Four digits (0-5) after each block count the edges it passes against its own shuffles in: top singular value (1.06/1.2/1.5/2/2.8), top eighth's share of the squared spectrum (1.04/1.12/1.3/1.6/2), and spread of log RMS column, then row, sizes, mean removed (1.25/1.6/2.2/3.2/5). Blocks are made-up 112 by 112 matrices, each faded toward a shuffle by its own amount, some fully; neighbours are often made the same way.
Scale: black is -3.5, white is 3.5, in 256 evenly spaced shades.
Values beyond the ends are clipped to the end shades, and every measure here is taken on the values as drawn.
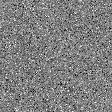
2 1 0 0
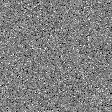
1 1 0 0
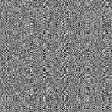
5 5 4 3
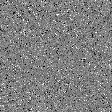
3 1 0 0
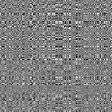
5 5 4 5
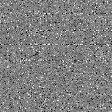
4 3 1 2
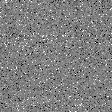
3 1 0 1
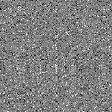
4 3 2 2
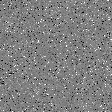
0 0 0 0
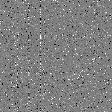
3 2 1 0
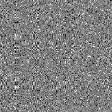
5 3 3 2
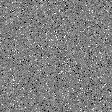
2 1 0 0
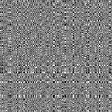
5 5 4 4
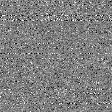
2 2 0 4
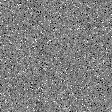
0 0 0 0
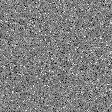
0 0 0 0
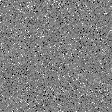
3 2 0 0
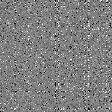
4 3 2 2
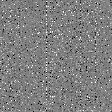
4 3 2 1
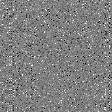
4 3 2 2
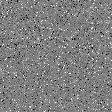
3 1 0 0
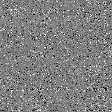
1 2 2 2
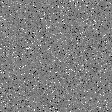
0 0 0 0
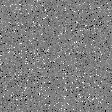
1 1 1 1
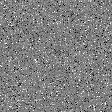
2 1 0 0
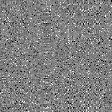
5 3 2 2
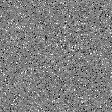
3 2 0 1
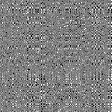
5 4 3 3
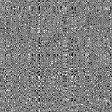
5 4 3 3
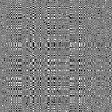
5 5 4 4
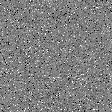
3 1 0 0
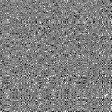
5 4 3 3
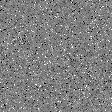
0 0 0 0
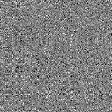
4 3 2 2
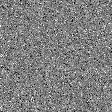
1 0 0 0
